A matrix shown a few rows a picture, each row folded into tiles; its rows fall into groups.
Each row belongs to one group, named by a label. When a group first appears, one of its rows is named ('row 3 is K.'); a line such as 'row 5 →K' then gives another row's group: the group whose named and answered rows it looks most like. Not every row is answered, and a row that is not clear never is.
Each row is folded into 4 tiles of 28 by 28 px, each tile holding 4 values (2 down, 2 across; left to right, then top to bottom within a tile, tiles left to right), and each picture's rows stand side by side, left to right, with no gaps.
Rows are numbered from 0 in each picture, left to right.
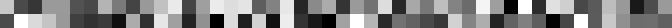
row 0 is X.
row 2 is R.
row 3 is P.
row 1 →X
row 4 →P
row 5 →X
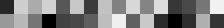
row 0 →P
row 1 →P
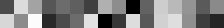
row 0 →P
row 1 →X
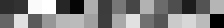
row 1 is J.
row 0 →J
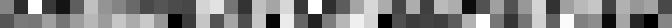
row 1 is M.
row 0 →J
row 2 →R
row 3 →P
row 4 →M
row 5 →R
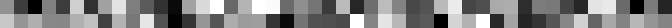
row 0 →M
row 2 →P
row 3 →X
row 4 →R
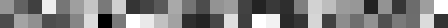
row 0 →M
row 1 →X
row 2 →M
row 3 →M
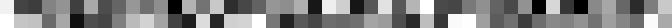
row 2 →P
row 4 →P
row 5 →J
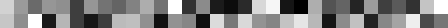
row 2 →J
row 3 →J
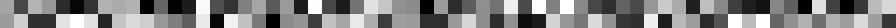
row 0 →J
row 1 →M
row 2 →R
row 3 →P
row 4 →R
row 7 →J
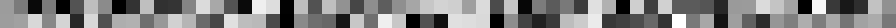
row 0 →M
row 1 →J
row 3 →X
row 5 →P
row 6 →R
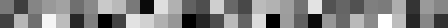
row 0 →X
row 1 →X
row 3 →X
